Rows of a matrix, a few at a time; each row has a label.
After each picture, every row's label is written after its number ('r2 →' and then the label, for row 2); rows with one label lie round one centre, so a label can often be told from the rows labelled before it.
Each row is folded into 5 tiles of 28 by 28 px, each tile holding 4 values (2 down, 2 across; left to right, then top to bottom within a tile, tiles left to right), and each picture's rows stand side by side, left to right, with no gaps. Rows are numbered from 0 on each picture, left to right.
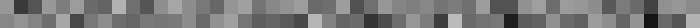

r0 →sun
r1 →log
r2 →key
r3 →key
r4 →key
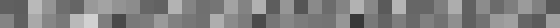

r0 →log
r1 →log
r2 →sun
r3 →log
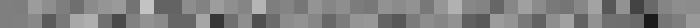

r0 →log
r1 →sun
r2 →log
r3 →log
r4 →key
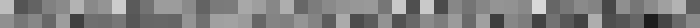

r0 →sun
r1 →log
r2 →sun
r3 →sun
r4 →key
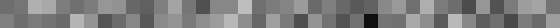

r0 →log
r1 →log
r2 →key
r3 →key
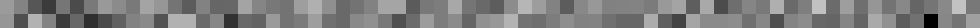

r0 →key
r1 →key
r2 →log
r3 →log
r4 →log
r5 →sun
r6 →key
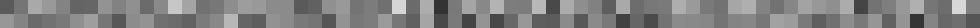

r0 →log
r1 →log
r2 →sun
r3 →sun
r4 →key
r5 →log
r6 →sun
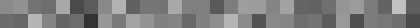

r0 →key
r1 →log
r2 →sun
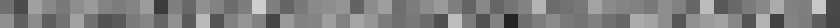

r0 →log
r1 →sun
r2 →log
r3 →key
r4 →log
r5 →sun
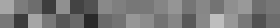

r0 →key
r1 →log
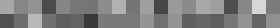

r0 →key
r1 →sun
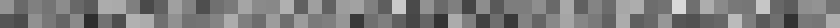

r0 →key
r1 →log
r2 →sun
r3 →key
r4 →sun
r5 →key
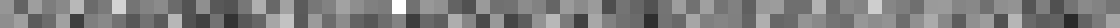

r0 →sun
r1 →key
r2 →sun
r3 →key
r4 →key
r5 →sun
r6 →log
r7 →key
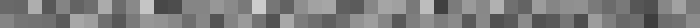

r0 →log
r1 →sun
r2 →log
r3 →sun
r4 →key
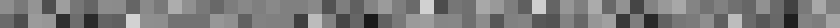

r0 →key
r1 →log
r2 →key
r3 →sun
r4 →key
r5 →key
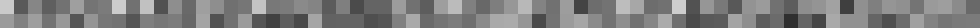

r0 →sun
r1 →sun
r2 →key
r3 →log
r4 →sun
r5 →key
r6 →log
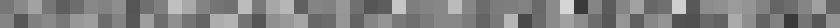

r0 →log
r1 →log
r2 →sun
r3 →log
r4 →sun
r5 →key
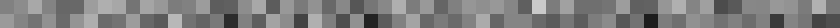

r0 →log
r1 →key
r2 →key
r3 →sun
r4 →key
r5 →sun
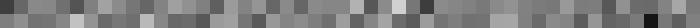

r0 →log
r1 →log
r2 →sun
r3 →log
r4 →key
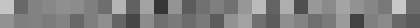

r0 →sun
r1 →sun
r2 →sun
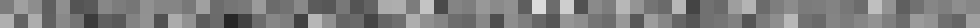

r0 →key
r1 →key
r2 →key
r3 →sun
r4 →sun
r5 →log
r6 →log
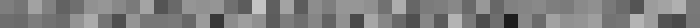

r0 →log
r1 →sun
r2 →sun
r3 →key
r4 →log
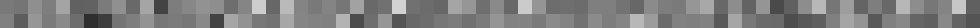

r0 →key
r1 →sun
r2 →sun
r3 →log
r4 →log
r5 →key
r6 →sun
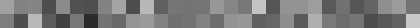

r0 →key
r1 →sun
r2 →key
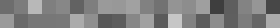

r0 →log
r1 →key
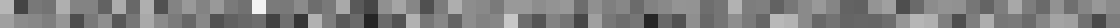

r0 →sun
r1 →sun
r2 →key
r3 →log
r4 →key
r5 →log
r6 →log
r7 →log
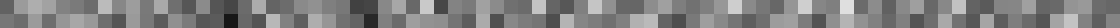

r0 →log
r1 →key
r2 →key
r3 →sun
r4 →log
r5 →log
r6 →sun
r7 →log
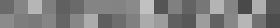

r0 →log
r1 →sun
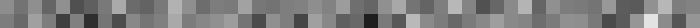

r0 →key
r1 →log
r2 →key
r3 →log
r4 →log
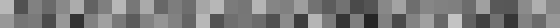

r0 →sun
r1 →sun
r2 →key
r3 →key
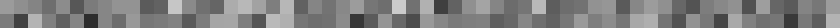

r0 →key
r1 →log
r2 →sun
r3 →sun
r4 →log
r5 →key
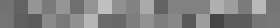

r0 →log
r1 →sun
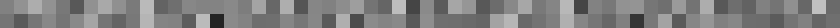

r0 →log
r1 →sun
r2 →sun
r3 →log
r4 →sun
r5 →sun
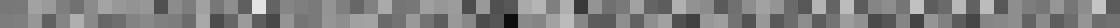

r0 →log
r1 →sun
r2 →log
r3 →key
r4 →sun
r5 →sun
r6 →sun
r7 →sun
